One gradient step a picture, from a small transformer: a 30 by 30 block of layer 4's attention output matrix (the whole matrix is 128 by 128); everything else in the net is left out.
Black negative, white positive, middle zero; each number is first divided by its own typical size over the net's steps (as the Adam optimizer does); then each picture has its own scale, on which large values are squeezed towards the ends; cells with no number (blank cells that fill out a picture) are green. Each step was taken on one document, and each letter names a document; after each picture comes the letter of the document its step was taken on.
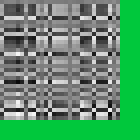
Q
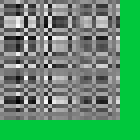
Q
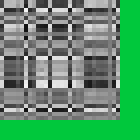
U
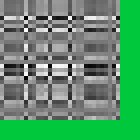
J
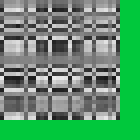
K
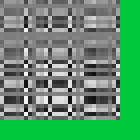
J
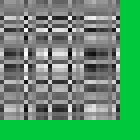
J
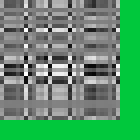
J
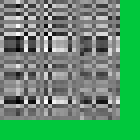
Q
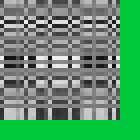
U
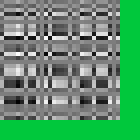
Q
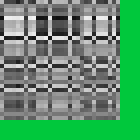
K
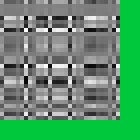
J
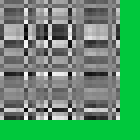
U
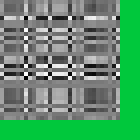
J
